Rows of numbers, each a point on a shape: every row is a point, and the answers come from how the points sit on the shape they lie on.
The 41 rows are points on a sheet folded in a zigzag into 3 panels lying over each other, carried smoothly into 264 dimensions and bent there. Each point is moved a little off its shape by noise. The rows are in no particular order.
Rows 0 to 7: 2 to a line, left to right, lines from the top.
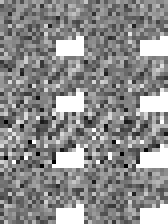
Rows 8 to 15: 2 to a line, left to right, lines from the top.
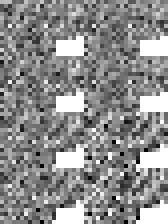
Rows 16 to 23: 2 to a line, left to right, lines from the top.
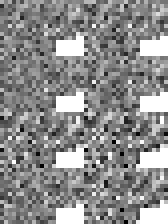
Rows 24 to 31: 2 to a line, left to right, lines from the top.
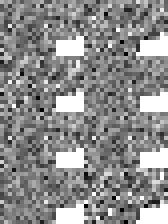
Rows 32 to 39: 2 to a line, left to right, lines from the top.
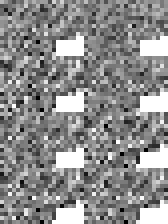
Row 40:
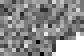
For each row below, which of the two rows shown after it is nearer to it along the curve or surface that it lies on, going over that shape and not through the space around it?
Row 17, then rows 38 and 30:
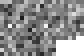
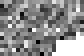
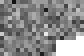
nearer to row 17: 38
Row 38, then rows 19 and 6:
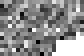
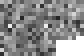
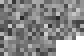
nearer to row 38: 6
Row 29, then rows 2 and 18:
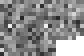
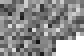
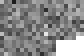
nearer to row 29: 2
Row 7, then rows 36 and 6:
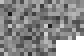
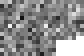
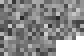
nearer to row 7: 6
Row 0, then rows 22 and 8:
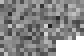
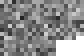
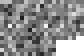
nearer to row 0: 22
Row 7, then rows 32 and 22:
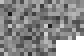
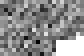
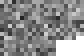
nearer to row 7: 22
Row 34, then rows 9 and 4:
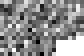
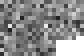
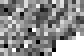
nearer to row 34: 9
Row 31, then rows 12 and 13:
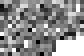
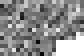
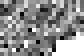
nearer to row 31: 12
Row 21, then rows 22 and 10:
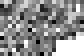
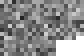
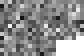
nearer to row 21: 10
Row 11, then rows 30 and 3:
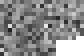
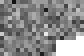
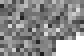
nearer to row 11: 3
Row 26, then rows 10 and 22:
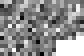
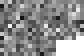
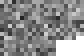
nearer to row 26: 10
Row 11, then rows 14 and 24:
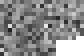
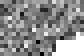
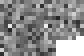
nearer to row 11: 24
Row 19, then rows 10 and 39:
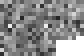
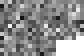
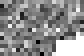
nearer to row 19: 10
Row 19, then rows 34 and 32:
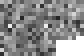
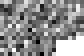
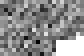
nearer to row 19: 34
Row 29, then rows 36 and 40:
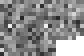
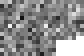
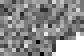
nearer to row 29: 36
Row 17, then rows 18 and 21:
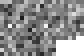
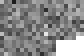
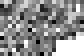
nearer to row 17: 21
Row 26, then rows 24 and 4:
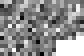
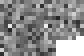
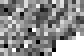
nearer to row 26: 24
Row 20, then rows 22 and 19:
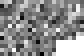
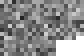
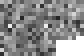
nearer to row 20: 19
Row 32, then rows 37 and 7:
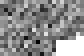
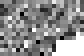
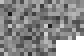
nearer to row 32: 37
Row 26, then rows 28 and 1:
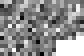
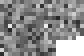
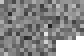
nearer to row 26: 28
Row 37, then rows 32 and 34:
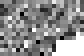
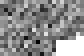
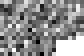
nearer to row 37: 32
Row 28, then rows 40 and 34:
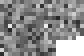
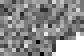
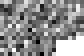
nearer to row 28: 34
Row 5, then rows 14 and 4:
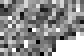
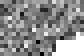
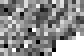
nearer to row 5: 4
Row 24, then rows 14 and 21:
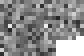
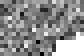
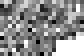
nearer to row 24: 21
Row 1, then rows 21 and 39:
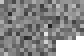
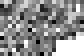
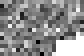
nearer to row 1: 39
